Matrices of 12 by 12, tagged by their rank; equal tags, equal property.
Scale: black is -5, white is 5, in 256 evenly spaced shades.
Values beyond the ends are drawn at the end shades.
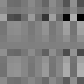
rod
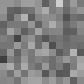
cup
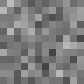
cup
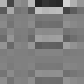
rod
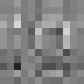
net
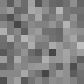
cup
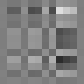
rod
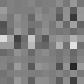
net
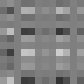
rod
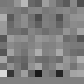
net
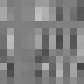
net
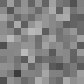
cup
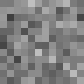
cup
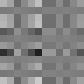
rod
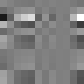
rod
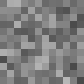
cup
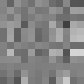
net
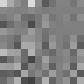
net
